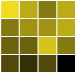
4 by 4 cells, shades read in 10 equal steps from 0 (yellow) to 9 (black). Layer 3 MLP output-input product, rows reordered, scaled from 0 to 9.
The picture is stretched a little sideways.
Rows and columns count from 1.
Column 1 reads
0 4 5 6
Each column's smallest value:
0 2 1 2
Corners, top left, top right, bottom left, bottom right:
0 2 6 9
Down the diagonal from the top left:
0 3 1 9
